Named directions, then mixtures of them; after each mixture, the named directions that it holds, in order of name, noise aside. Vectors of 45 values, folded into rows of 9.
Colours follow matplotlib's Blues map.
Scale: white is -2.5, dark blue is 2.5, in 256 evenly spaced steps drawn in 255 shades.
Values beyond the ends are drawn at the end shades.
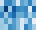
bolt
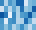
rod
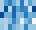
bolt, rod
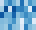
bolt, rod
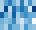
bolt, rod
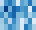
bolt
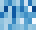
bolt, rod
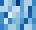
bolt, rod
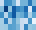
bolt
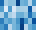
bolt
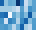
bolt, rod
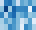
bolt
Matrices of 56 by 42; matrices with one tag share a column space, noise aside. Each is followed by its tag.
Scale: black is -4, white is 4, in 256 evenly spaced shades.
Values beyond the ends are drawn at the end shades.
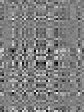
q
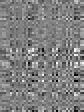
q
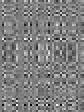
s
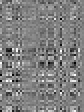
q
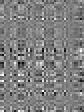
q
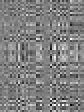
s
